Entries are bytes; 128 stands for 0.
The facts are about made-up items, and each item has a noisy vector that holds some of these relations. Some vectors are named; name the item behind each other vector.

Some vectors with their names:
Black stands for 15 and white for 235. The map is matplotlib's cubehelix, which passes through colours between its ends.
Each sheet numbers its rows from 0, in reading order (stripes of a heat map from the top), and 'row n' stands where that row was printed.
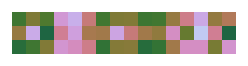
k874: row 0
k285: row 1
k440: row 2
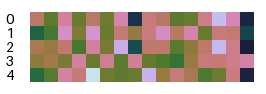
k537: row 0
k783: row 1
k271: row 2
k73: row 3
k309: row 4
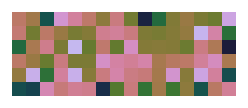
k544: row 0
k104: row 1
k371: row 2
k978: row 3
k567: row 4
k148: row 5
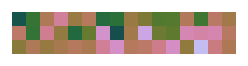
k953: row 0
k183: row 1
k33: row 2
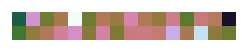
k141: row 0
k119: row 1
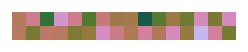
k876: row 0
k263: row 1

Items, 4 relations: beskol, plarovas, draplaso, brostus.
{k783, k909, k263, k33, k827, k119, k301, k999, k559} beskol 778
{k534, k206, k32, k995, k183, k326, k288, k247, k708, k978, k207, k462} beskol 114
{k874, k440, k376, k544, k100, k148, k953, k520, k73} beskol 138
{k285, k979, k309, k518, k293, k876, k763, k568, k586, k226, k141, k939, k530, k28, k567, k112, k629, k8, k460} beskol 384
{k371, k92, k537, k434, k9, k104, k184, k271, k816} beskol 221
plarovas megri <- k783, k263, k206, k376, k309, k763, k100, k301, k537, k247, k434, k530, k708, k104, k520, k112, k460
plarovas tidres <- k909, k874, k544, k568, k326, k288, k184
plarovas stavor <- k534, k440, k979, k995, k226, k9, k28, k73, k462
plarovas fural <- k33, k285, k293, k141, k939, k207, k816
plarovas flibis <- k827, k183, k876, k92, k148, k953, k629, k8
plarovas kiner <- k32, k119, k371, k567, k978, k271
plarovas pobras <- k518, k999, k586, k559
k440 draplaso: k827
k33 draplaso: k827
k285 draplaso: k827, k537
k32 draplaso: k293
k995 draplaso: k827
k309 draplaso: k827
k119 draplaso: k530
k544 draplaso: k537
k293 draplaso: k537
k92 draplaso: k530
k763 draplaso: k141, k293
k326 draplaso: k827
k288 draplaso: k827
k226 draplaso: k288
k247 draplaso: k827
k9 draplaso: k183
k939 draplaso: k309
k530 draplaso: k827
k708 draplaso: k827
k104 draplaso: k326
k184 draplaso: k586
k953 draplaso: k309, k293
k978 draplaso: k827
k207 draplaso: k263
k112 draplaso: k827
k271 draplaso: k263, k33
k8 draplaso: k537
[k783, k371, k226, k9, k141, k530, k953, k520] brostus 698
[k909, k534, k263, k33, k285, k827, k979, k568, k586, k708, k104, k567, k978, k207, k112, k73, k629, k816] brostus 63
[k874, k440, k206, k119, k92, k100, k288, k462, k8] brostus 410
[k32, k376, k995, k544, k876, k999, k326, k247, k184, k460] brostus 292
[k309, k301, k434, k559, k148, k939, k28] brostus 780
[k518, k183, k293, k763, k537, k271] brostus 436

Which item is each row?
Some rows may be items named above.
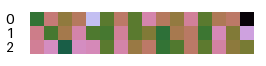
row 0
k530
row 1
k999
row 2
k460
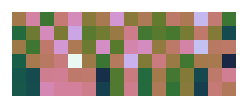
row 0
k979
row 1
k9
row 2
k206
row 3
k939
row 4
k148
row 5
k148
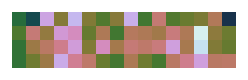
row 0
k434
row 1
k8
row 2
k119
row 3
k100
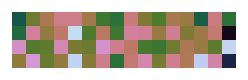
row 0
k520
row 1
k530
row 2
k995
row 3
k293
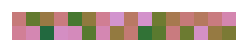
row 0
k534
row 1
k460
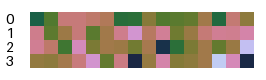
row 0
k953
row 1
k534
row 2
k376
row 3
k518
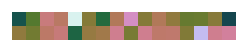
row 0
k28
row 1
k827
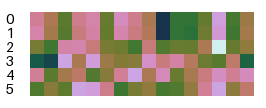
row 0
k184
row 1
k184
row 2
k92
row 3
k301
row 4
k534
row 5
k874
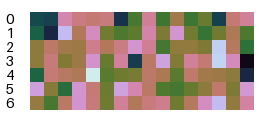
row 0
k148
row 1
k559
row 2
k816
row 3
k763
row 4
k226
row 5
k326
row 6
k462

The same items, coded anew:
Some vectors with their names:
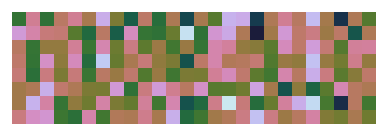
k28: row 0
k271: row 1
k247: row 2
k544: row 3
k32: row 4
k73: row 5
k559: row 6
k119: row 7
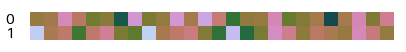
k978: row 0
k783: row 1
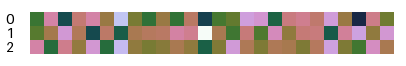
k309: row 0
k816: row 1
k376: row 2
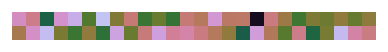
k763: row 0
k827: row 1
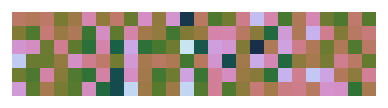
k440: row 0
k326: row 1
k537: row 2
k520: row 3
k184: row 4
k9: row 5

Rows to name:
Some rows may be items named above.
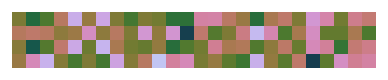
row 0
k876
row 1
k440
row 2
k460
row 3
k263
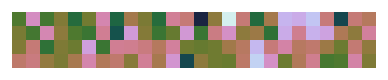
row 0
k434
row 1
k184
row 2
k206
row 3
k100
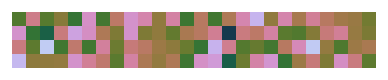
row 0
k288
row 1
k530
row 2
k999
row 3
k953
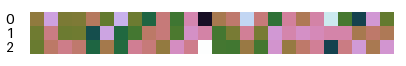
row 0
k148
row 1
k92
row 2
k104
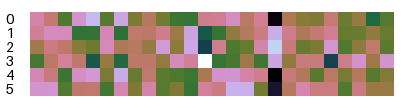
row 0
k518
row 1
k119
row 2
k874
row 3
k104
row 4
k293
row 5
k183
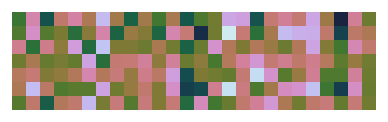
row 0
k309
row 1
k434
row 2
k376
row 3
k462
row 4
k100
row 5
k301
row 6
k8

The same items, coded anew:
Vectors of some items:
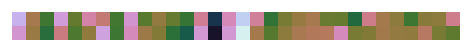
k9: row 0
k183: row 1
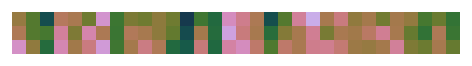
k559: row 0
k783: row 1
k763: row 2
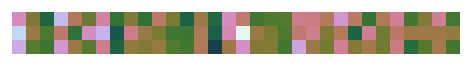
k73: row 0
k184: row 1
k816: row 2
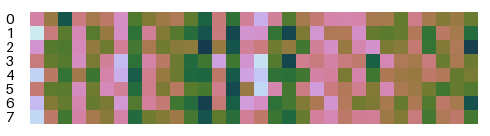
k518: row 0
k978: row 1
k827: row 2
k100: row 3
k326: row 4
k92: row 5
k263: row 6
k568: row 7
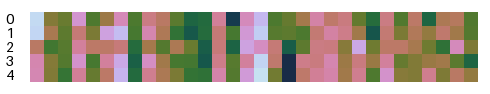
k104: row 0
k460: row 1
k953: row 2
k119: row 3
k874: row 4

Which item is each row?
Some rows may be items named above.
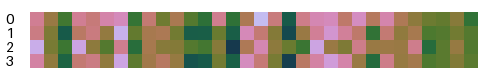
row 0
k8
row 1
k309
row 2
k816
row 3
k309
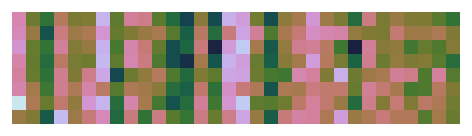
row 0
k301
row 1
k518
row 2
k434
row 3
k301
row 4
k544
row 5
k530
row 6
k460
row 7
k440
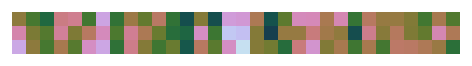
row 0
k148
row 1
k520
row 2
k999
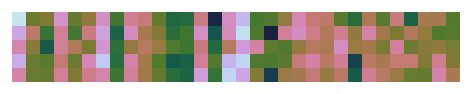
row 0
k104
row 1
k288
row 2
k293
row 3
k376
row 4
k520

